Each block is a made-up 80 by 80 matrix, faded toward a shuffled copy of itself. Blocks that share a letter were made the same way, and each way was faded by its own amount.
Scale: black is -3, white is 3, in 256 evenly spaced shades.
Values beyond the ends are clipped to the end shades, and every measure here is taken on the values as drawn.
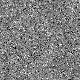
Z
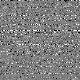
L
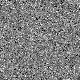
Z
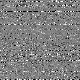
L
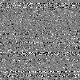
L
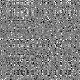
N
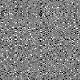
N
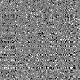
N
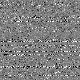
L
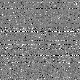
L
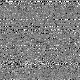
L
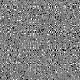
N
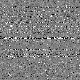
L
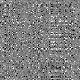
N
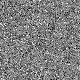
Z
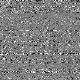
L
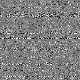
L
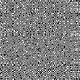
N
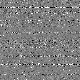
L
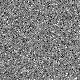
Z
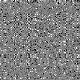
N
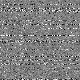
L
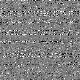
L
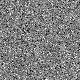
Z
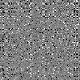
N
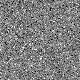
Z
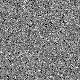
Z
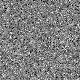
Z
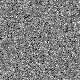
Z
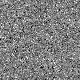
Z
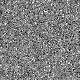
Z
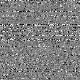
L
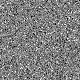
Z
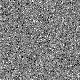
Z
